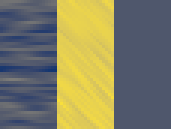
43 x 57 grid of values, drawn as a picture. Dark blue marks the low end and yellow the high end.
The table splits into one row of 3 panels. Panel 1,1: low, streaked across. Panel 1,2: very high, slanting down to the right, faint in contrast. Panel 1,3: low, flat.
